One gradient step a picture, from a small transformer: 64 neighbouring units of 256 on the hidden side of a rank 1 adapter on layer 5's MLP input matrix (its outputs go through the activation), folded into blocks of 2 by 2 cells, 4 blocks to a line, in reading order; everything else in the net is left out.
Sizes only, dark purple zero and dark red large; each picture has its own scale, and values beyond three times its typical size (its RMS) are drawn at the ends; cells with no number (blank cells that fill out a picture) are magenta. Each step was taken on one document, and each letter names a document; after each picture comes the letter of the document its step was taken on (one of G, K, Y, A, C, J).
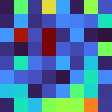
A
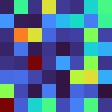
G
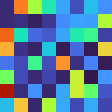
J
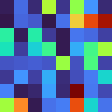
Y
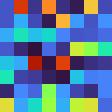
G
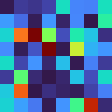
A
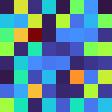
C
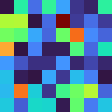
J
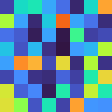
J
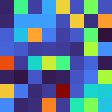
G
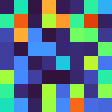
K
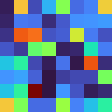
A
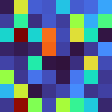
A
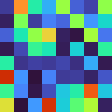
J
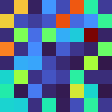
C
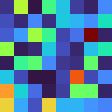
C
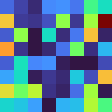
C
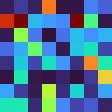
K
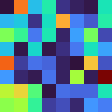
J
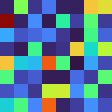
G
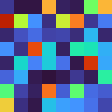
K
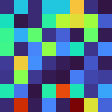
Y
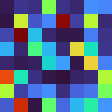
K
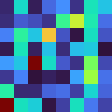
G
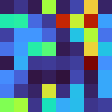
K
